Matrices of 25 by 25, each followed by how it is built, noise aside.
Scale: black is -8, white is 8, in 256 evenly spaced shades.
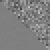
upper triangular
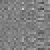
low rank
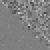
upper triangular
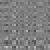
low rank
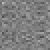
low rank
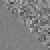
upper triangular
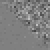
upper triangular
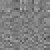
low rank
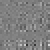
low rank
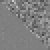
upper triangular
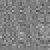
low rank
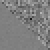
upper triangular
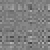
low rank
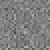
low rank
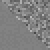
upper triangular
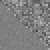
upper triangular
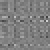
low rank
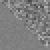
upper triangular
